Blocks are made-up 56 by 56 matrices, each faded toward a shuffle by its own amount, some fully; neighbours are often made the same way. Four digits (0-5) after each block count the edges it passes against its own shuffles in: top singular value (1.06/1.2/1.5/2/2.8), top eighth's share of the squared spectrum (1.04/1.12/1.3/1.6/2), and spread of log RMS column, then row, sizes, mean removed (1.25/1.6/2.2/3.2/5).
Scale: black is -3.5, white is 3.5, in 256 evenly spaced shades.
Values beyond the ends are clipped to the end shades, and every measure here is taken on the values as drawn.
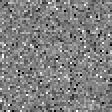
0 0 0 0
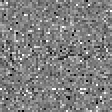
1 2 0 1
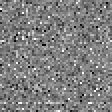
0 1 0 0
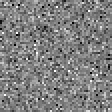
1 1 0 0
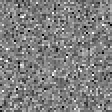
1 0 0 0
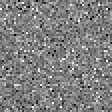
1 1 0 0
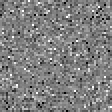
1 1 0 0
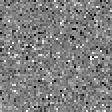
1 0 0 0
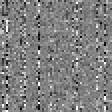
2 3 3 0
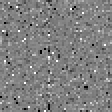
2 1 0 0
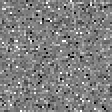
0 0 0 0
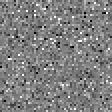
0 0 0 0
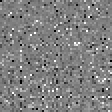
3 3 1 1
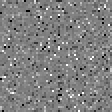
2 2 0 0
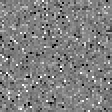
0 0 0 0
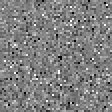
1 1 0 0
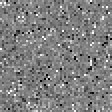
1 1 0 0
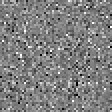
3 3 1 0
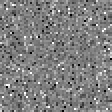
2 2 0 0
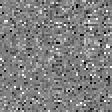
3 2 1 1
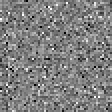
3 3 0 1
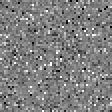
1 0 0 0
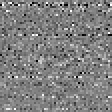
3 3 0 3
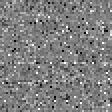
1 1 0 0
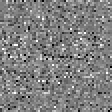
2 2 0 2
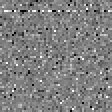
3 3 0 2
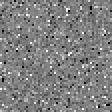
0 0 0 0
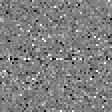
2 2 0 1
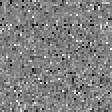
2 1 0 1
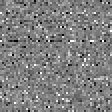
2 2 0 2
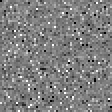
0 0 0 0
